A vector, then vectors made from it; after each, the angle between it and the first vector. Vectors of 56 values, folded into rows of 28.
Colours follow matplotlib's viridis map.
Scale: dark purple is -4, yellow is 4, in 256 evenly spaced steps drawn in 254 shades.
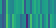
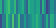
partly aligned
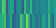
nearly opposite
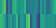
partly opposed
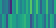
orthogonal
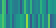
nearly opposite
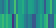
orthogonal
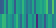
orthogonal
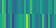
nearly opposite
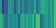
orthogonal
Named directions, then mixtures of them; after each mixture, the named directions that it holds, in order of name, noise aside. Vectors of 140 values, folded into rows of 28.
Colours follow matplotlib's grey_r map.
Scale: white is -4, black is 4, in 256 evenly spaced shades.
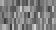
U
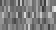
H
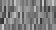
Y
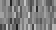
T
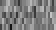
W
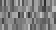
H, Y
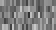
U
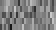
W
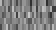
H, T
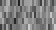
H, T, W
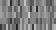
T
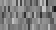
H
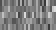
H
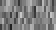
W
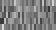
Y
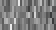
H, U, W
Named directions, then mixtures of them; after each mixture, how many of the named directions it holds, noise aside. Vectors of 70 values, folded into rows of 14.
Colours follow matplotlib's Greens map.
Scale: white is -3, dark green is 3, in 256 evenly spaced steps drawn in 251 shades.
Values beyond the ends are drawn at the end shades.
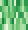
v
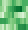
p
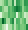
two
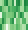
one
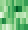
two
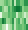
two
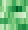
one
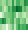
two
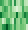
two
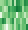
two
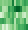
two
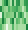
one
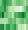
one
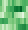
one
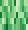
one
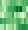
one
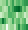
two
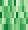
one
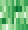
two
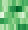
one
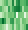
two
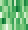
two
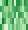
one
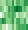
two
